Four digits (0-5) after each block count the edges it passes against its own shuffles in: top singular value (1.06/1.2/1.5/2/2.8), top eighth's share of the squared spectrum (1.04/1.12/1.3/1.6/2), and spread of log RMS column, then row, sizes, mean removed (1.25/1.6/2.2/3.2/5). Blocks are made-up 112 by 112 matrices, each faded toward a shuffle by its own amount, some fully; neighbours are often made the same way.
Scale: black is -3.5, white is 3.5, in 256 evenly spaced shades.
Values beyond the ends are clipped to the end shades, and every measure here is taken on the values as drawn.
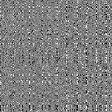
5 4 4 3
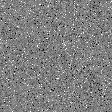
2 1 0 0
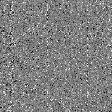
4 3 2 1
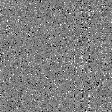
4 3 2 1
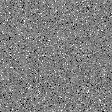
3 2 1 0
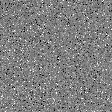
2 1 0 0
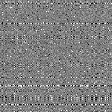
5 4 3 3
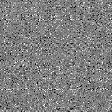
4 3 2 2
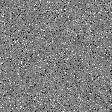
0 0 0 0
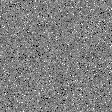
0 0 0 0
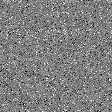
0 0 1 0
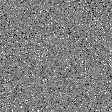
0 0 0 0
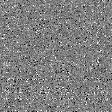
1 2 2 3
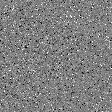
0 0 0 0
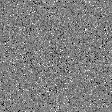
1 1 1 1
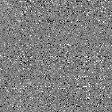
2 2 2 3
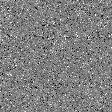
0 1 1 1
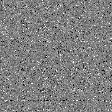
1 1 2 2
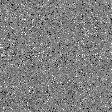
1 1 1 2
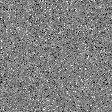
0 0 0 1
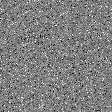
0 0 0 0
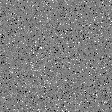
1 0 0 0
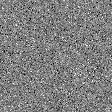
1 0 0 0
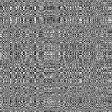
5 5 4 4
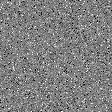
1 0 0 0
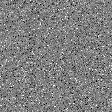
2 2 0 0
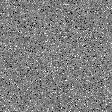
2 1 0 0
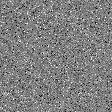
2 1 0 0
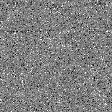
3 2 1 0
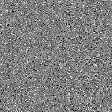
4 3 1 2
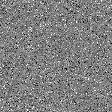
2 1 0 0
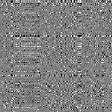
5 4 3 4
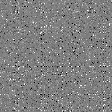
4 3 2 1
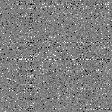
4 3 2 2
